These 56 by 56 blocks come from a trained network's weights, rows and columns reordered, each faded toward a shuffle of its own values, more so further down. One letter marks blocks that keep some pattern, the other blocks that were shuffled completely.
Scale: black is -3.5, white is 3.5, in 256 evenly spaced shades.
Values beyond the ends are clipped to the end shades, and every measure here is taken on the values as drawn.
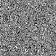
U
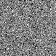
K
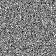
K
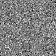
U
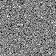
K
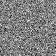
K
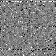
U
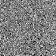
U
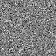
U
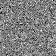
K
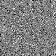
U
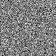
K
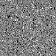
U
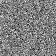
K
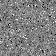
K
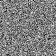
K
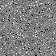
K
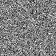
K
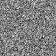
U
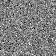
K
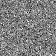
K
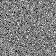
K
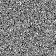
K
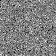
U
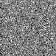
U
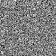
U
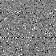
U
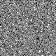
K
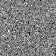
U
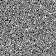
K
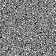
K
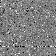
U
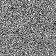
U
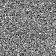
K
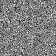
K
